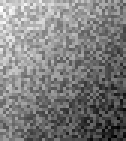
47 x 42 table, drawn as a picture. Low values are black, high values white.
Slope: up to the top left. Mirror symmetry: none. Ninth with the lowest average: bottom right. Stripes: none. Ninth with the highest average: top left. Histogram: bell-shaped. Odd rows or columns: none.
